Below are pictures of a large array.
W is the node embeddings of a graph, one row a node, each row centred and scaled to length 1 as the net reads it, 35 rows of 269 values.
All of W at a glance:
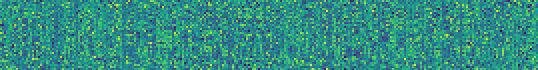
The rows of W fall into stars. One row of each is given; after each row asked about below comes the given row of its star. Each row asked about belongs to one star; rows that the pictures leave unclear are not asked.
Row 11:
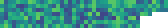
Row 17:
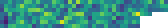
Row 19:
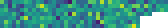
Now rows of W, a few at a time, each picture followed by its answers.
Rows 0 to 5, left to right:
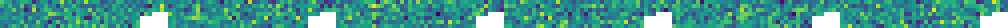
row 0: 17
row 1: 19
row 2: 11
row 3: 11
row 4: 17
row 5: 11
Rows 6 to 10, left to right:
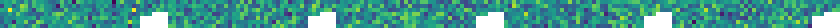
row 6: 17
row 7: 19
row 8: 17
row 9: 11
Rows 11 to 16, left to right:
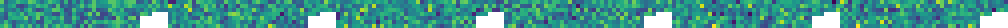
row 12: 17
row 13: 11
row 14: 11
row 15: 19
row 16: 19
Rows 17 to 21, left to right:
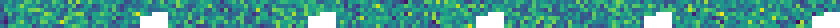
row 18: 19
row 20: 19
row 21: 17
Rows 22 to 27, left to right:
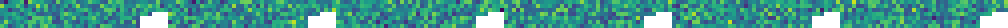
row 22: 19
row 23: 19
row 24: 11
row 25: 11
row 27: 11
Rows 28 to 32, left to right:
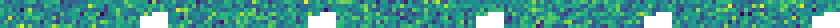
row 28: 11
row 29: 17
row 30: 19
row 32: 11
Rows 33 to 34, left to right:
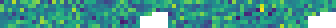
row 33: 17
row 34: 11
